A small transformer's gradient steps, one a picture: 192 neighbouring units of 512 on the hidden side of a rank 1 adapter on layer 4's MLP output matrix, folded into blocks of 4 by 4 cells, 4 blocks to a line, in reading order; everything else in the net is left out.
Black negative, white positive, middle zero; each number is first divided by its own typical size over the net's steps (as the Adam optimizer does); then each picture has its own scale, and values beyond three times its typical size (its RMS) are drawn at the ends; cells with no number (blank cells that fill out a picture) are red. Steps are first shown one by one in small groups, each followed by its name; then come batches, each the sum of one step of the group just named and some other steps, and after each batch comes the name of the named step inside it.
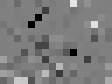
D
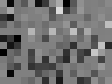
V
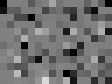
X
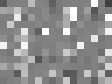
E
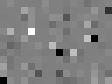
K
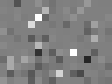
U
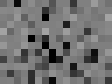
E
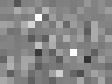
U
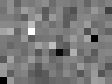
K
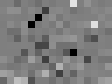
D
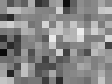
V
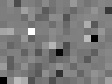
K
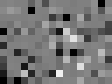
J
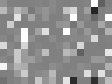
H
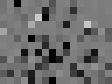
J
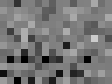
H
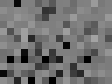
H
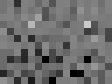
J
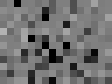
H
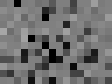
H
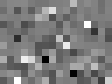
J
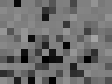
H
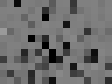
J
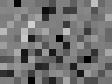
H
